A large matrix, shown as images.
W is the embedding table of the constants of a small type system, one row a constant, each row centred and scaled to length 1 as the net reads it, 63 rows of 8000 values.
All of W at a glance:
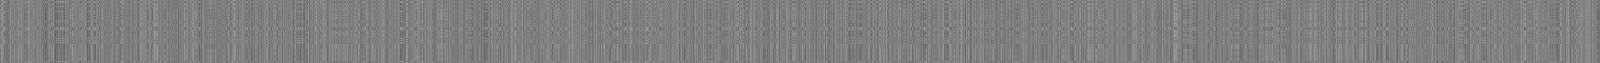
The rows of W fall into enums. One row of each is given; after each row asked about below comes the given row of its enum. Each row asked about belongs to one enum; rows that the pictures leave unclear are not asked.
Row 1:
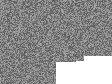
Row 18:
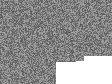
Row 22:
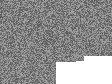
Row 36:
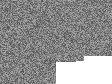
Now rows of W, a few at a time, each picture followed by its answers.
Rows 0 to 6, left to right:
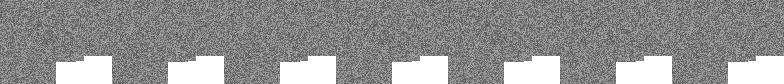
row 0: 22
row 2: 1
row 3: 22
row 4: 22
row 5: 18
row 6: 1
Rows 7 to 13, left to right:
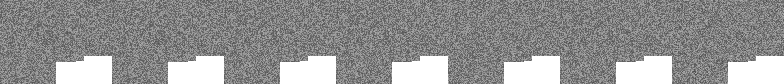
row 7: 22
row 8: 22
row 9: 18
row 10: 18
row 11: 1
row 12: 18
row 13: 36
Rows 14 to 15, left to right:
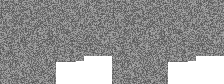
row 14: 18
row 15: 18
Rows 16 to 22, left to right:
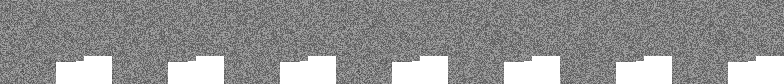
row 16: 36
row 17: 18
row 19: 36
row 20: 22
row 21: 1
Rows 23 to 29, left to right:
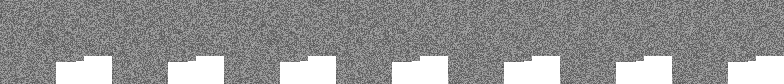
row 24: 18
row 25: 22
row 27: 1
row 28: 1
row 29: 1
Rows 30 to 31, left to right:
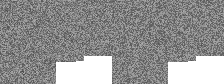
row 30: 36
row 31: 22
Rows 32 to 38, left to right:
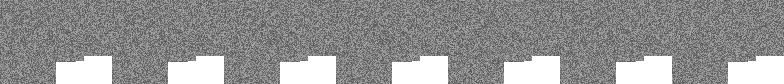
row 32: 18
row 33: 18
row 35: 22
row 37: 18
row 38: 1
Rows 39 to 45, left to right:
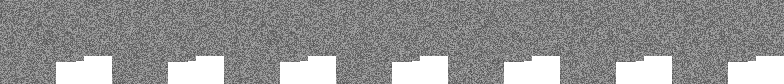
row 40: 1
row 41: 22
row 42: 1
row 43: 36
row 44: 18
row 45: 18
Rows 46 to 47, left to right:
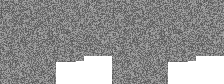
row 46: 18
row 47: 18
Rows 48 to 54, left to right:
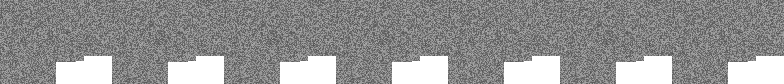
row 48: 18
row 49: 22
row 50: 22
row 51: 22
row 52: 18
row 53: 22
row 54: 18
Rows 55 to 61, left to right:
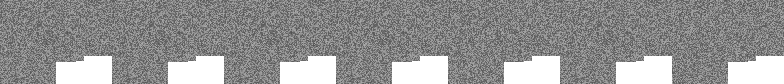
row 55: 22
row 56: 22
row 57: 22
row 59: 18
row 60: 22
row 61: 1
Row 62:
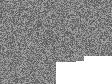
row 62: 22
